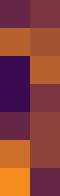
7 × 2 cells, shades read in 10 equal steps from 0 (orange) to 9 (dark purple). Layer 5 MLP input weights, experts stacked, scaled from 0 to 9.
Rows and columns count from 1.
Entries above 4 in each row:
2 0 1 2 2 1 1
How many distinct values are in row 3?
2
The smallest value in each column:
0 3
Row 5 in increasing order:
5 7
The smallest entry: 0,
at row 7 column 1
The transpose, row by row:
7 3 9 9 7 2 0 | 6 4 3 6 5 5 7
